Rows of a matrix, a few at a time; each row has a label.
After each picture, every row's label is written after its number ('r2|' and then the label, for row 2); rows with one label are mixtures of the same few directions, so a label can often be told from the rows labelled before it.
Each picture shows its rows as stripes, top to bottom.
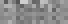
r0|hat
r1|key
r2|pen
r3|key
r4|pen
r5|key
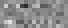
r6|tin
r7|hat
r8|key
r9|tin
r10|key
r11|key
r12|tin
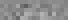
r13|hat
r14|hat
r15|tin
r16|pen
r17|hat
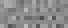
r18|key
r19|key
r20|tin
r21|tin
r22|pen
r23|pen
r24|tin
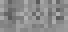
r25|tin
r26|tin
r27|tin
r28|key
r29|tin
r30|pen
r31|key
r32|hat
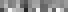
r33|hat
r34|hat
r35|tin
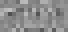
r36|hat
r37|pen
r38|key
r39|tin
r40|tin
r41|pen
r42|pen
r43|pen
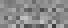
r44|key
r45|tin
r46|pen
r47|tin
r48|hat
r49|pen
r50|pen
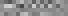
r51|key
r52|key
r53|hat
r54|hat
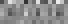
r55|tin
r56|pen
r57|tin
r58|tin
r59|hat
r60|key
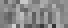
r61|hat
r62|pen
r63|hat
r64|key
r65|key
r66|key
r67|pen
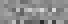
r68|hat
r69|key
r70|pen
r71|key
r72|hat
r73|pen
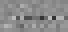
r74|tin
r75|hat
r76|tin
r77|key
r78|pen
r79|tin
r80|key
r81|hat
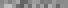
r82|hat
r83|key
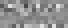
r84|hat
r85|tin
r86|key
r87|hat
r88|pen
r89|key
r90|pen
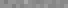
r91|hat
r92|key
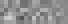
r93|hat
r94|hat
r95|hat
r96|tin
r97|key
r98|key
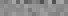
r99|pen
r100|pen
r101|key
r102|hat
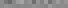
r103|key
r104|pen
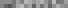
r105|pen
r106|key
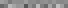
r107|tin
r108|tin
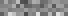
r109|hat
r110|pen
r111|tin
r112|tin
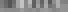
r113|key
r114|key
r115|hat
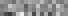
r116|pen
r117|tin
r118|tin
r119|key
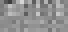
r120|key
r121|tin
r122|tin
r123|tin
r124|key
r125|pen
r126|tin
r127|pen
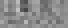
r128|hat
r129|hat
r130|hat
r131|key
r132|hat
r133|tin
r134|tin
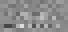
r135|pen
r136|tin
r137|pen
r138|hat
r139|pen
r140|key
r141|key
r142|key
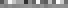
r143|tin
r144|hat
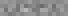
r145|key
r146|pen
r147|hat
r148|tin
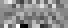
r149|key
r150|pen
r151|pen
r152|key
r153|pen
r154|key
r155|hat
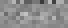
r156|pen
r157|hat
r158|key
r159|hat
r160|pen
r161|hat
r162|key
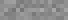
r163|key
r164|pen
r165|pen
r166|key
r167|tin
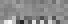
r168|pen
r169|key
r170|key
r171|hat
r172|pen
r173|key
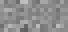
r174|hat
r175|key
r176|key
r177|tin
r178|key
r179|hat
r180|tin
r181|hat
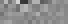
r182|hat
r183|hat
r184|hat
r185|tin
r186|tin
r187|key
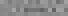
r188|tin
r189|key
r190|pen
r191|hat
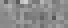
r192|hat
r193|key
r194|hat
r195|pen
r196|pen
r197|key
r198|pen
